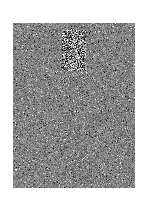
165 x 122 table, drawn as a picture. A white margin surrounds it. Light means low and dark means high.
There are no regular stripes. Overall the values sit about 50% of the way up the scale. In the top middle lies a patch that is rougher than the rest. Values change most from cell to cell in the top middle.
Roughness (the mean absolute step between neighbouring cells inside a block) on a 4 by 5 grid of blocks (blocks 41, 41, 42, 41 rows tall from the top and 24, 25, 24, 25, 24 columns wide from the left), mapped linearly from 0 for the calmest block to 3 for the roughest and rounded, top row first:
00300 / 00100 / 00000 / 00000
